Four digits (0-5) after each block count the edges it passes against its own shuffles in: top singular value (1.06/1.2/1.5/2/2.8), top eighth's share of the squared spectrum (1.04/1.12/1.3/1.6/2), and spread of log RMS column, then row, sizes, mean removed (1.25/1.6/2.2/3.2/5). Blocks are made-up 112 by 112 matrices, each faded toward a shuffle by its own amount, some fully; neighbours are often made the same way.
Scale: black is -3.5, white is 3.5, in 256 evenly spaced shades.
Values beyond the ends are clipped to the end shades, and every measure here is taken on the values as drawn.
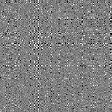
5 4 3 3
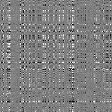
5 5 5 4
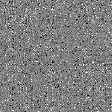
4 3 2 1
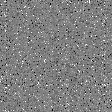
3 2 1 0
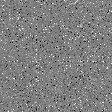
3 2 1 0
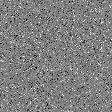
2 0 0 0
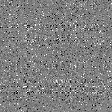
4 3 2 2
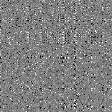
4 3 2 2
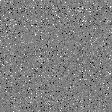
3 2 1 1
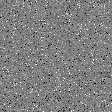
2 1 0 0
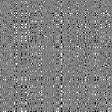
5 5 4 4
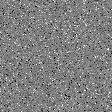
0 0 0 0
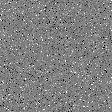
0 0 0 0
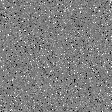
0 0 0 0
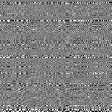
5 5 2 4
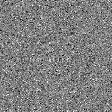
3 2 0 1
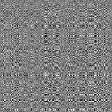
5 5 4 4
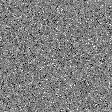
0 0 0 0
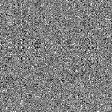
4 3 2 2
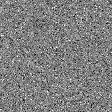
3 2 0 0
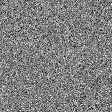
0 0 0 0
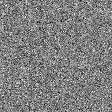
0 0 0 0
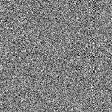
3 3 1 1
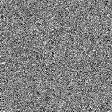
3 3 1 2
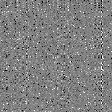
4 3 2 1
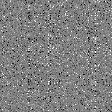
4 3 2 1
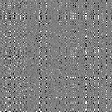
5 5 4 3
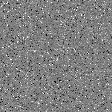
2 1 0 0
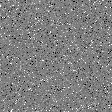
0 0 0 0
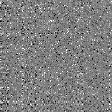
4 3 2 2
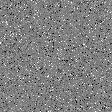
1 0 0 0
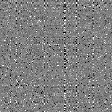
5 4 3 2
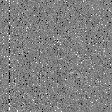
4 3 2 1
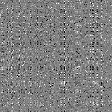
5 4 3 2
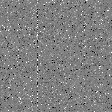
3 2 1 0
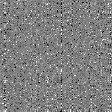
4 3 2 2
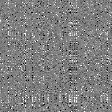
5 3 3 1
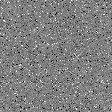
3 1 0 1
